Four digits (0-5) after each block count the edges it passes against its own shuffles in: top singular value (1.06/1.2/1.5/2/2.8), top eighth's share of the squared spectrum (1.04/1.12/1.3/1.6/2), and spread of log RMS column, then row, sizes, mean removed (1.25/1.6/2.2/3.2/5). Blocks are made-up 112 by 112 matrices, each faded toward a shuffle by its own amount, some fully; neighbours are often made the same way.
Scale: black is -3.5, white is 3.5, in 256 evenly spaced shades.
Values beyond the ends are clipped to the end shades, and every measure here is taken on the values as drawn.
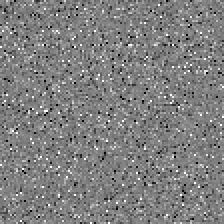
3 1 0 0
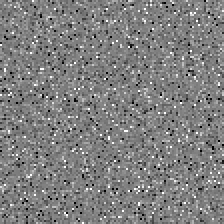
1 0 0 0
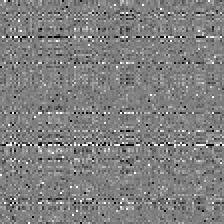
5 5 2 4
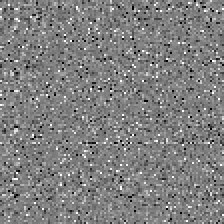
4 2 1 1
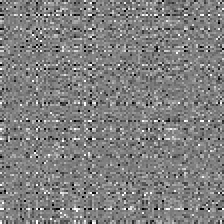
5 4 3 4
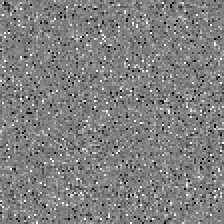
2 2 0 1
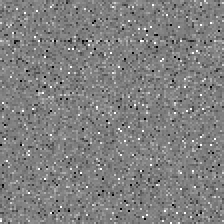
2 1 0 0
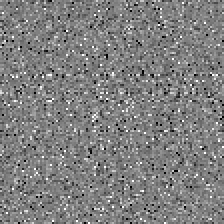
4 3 0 1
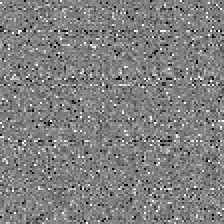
4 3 1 2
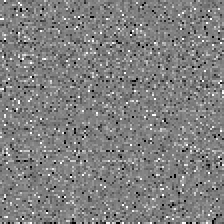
3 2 1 1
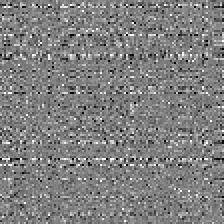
5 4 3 4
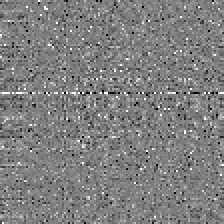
4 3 1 2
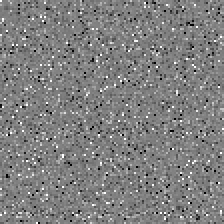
2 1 0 0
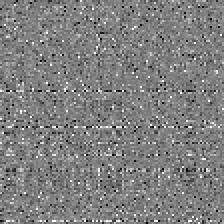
4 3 1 3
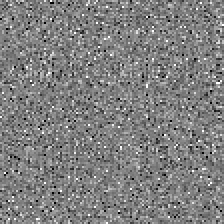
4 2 1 2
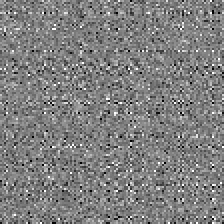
5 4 3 3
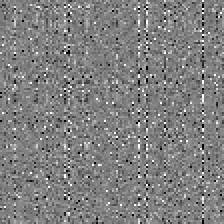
4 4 3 1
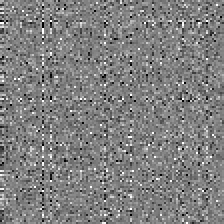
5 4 3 2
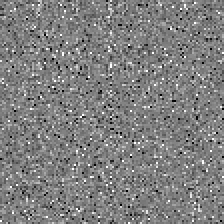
3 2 1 0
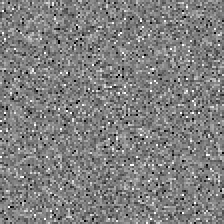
0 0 0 0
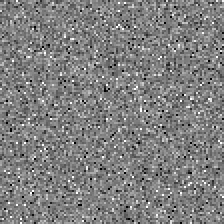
0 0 0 0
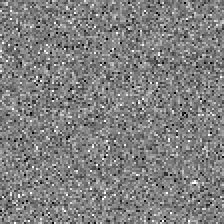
0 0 0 1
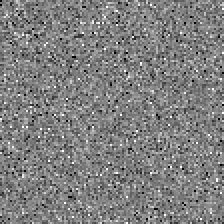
0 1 0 1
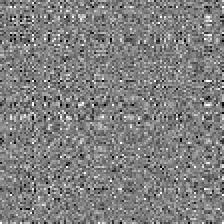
5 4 3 3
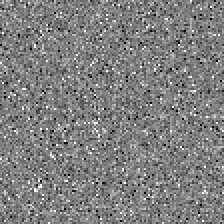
3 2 0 1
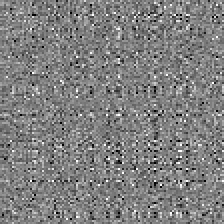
5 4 3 3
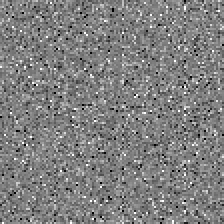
3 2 1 0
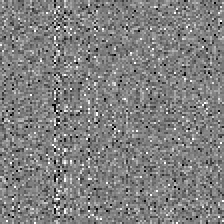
4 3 3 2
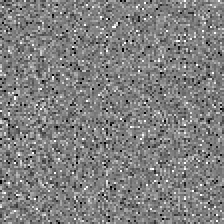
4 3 2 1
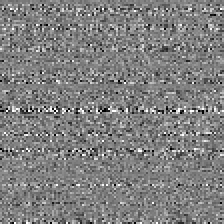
3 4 0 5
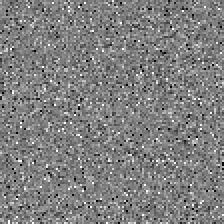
1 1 0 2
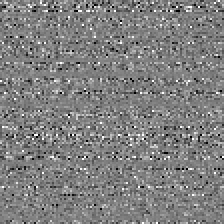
2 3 0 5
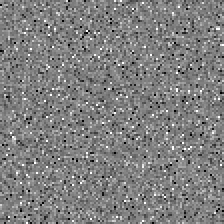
0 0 0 0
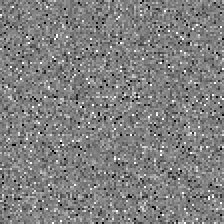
0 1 0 1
